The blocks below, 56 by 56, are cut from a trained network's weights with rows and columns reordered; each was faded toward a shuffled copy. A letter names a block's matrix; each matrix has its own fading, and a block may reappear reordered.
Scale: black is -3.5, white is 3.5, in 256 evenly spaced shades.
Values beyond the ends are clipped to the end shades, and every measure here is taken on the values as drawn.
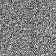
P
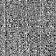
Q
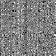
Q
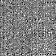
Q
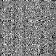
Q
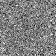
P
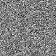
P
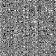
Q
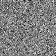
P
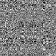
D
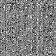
Q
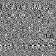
D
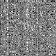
Q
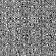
Q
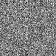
P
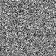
P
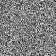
P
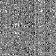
Q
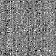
Q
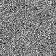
P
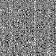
Q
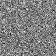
P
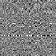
D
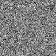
P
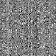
Q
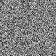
P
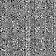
Q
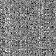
Q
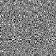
D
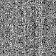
Q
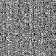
Q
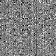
Q
